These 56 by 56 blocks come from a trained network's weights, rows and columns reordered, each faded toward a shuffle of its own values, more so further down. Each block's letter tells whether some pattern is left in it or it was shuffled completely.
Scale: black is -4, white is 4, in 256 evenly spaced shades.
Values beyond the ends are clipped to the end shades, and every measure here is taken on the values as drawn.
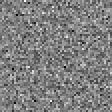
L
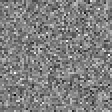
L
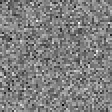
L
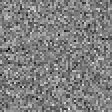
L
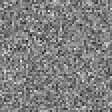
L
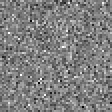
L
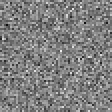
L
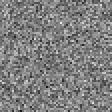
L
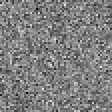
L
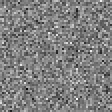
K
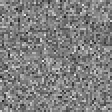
L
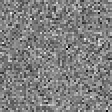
K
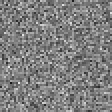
L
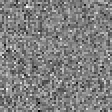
K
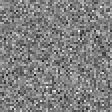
K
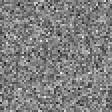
K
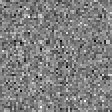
K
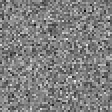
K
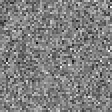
K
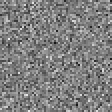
K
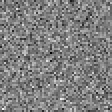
L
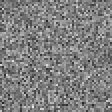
L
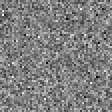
L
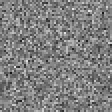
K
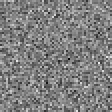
K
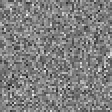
K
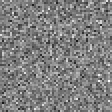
L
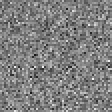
K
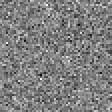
K
